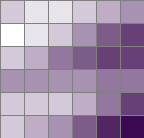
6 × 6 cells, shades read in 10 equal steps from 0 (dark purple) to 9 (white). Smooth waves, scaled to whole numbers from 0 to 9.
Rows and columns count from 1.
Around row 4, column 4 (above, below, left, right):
3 6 5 4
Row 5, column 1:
7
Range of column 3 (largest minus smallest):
4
